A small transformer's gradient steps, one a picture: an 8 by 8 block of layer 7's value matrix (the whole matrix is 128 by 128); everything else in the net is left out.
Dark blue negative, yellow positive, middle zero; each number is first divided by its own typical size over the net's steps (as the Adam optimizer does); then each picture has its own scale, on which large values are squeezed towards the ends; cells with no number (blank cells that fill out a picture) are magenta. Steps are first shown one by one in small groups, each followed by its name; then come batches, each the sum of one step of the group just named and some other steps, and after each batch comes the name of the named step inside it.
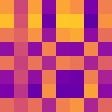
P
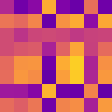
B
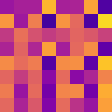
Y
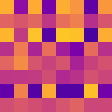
P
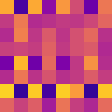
Y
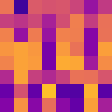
B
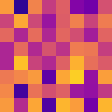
B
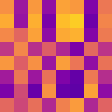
P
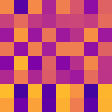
Y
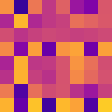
B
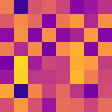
B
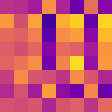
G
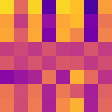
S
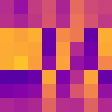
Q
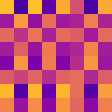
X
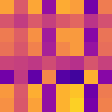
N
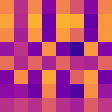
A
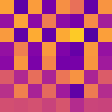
X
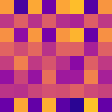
Q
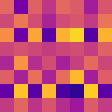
G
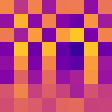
N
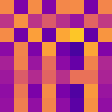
A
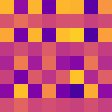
S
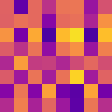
G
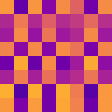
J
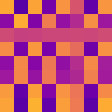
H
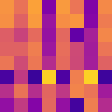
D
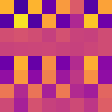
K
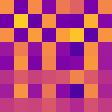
K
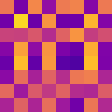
K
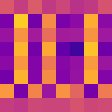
K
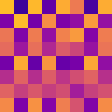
H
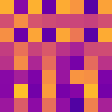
D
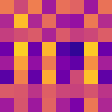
D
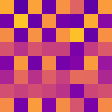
H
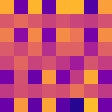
D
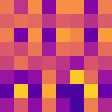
D
